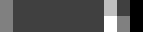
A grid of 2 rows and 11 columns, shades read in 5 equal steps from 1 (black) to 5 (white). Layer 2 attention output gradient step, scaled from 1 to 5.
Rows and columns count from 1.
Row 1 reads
3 2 2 2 2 2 2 2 4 2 1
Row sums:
24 26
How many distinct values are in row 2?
4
